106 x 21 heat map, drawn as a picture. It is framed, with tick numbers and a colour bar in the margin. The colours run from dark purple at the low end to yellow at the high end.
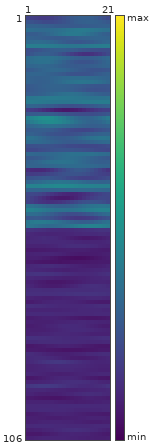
The table splits into 2 rows of 1 panel. Panel 1,1: low, streaked across. Panel 2,1: very low, streaked across, faint in contrast.
